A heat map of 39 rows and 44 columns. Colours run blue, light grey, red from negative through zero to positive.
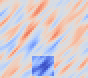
Average level on the scale: 50%. Ninth with the lowest average: bottom middle. Odd patch: lower, in the bottom middle.
